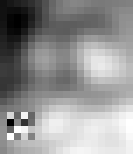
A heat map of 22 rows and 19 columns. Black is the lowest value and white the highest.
The field is mottled with small blotches. Neither half mirrors the other. An odd patch, rougher than its surroundings, sits in the bottom left. The field climbs toward the bottom right.
